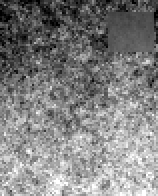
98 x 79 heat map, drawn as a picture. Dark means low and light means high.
Calmest part: top right. Slope: up to the bottom. Odd patch: calmer, in the top right. Stripes: none.
